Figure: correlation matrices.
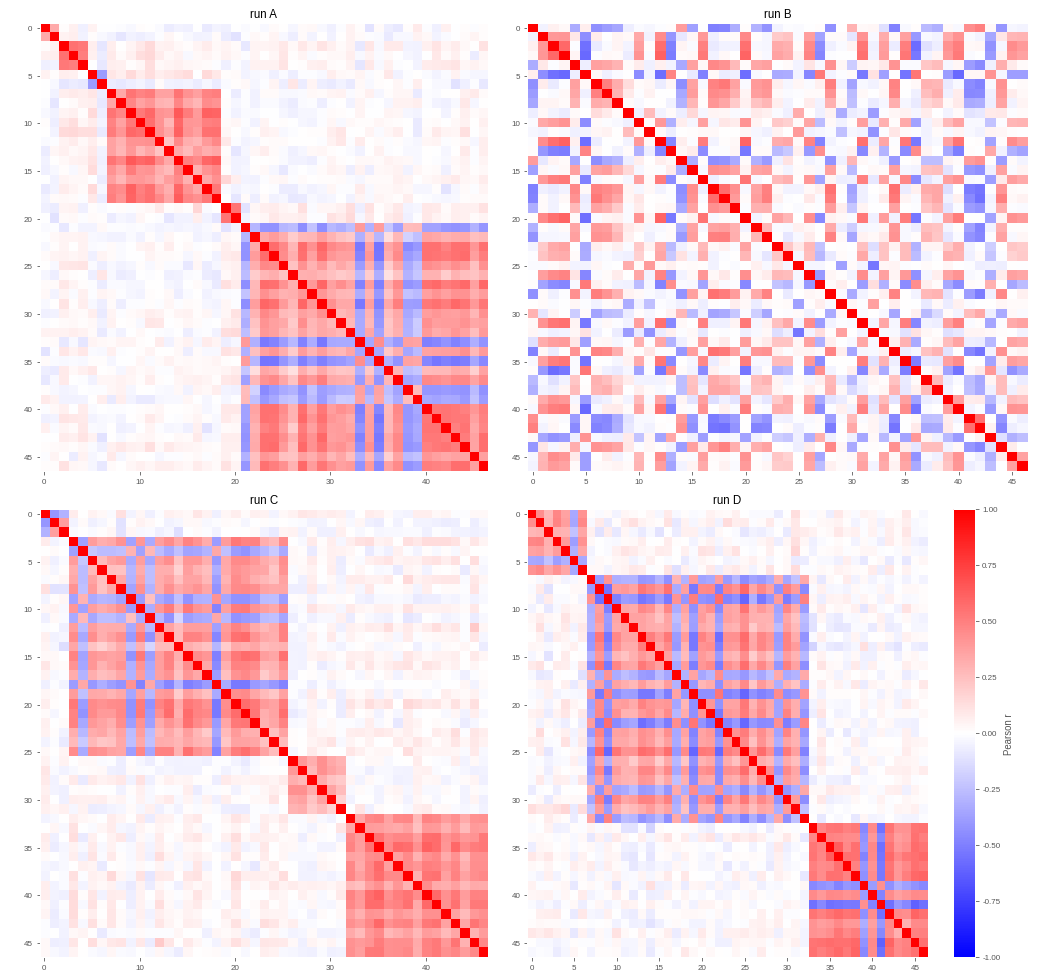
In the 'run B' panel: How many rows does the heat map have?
47
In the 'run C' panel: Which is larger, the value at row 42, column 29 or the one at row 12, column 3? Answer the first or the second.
the second
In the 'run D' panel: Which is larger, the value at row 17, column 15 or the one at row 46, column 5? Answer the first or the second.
the second
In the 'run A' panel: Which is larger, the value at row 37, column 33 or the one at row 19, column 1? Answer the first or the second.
the second
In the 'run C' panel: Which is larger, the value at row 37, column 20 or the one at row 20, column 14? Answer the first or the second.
the second
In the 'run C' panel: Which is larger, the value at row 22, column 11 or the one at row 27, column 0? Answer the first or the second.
the second
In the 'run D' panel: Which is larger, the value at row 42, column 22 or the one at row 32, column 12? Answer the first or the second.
the first
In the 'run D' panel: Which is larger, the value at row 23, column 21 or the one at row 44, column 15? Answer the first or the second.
the first
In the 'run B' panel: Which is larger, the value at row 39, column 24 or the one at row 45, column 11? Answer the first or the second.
the first
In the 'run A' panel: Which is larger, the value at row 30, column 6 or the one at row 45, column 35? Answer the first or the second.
the first
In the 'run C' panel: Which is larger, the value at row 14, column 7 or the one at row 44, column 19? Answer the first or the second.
the first
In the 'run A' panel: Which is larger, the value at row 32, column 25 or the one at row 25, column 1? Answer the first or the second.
the first
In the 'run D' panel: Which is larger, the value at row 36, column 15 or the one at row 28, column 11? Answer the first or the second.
the second
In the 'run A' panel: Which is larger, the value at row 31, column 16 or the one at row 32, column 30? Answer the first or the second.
the second
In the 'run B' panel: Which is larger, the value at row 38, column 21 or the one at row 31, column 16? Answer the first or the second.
the second
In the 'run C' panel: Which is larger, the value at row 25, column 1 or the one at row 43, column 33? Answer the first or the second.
the second
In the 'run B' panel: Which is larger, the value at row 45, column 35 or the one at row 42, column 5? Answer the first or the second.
the first
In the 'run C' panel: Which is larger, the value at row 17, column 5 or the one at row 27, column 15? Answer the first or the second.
the first
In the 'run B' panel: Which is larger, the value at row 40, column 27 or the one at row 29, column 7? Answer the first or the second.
the second
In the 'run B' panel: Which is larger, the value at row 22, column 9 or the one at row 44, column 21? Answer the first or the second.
the second
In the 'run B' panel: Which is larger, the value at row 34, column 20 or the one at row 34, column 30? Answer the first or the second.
the first
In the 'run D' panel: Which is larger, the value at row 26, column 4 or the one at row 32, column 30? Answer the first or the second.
the first
